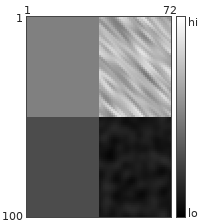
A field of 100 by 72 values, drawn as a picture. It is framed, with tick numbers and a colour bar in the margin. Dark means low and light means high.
It is made of 2 by 2 panels. Panel 1,1: middling, flat. Panel 1,2: high, slanting down to the right. Panel 2,1: low, flat. Panel 2,2: very low, blotchy, faint in contrast.
